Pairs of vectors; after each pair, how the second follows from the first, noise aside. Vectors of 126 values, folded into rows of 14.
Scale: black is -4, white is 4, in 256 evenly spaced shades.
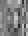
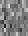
shuffled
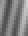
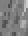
partly zeroed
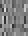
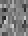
sign-scrambled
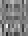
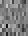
sign-scrambled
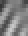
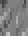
partly zeroed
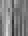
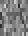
shuffled
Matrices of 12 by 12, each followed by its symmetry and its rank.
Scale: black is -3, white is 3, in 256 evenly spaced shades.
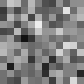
antisymmetric, full rank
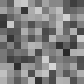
antisymmetric, full rank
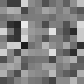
neither, rank two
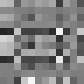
neither, rank two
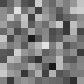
neither, full rank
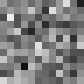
neither, full rank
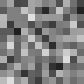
antisymmetric, full rank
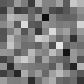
neither, full rank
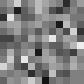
antisymmetric, full rank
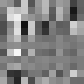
neither, rank two
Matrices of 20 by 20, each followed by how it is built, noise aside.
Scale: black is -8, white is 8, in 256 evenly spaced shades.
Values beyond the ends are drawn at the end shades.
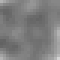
smooth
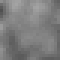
smooth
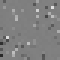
sparse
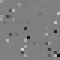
sparse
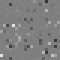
sparse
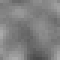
smooth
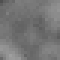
smooth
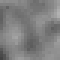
smooth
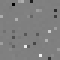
sparse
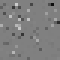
sparse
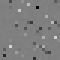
sparse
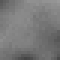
smooth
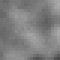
smooth
